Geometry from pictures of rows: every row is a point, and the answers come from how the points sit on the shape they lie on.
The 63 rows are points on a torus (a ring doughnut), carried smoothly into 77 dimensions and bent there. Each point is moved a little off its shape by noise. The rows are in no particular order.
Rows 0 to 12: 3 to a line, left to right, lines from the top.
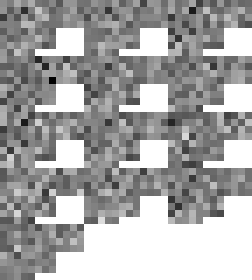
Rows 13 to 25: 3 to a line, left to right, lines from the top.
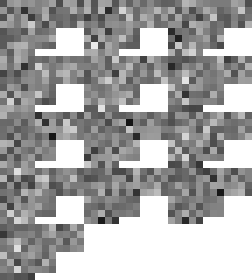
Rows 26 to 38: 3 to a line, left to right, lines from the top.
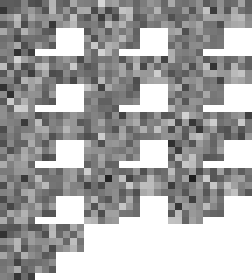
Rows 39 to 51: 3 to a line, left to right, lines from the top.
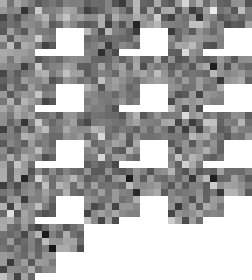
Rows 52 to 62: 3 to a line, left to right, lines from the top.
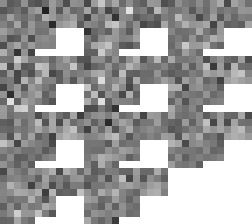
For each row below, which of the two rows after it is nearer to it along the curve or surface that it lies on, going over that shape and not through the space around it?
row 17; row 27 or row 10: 10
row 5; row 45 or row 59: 45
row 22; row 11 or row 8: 11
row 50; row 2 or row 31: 2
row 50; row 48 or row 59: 48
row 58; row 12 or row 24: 12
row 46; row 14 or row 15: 15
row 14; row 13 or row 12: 13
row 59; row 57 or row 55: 55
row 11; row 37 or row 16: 37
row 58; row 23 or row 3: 3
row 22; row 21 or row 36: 36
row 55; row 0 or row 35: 0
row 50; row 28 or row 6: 6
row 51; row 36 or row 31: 36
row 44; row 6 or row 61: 6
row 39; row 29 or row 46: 29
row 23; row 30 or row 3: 3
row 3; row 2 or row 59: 2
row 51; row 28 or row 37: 37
